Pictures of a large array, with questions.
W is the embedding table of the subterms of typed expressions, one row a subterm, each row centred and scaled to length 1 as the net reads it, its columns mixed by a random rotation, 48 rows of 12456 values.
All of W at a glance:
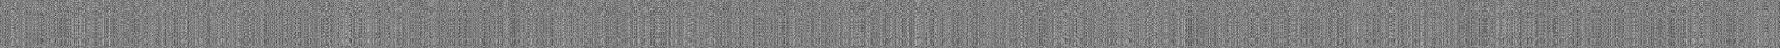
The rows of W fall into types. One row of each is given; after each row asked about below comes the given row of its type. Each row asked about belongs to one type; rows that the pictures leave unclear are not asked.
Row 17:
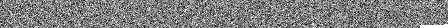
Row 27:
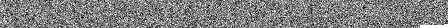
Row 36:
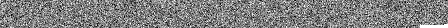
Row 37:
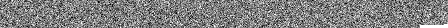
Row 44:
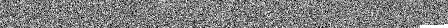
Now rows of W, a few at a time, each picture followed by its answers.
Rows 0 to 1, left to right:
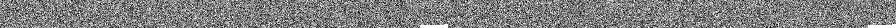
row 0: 17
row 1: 44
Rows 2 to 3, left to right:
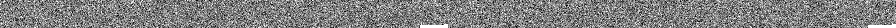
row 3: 44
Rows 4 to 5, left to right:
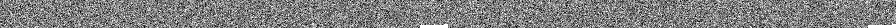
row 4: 17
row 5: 44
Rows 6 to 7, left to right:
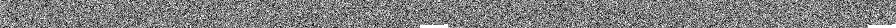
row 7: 37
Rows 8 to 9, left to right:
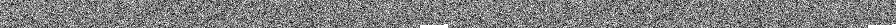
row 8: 27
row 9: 27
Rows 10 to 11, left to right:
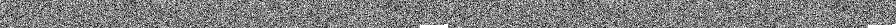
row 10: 36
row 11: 36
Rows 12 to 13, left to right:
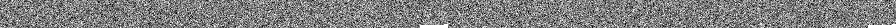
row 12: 37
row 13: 17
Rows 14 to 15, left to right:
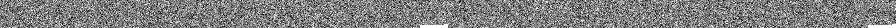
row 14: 37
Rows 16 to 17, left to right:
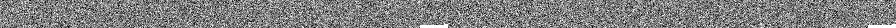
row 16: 44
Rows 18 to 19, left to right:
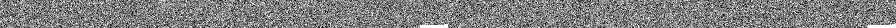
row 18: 44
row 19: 36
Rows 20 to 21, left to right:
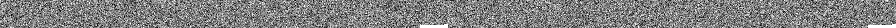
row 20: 36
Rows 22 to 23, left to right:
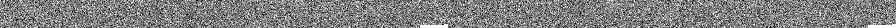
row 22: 27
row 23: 44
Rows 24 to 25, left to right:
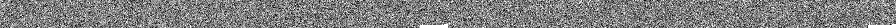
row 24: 36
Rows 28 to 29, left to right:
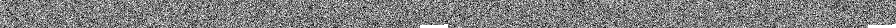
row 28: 27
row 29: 36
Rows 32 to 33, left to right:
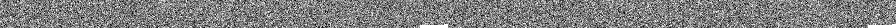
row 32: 44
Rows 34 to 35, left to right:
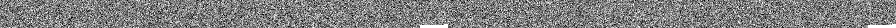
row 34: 37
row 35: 44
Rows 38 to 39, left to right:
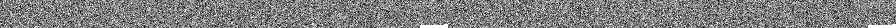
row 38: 17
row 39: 17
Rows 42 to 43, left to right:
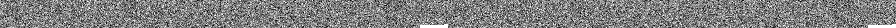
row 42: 36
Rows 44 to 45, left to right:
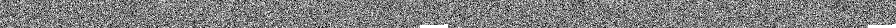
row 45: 36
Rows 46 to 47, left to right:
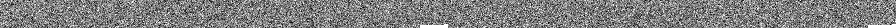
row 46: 27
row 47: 17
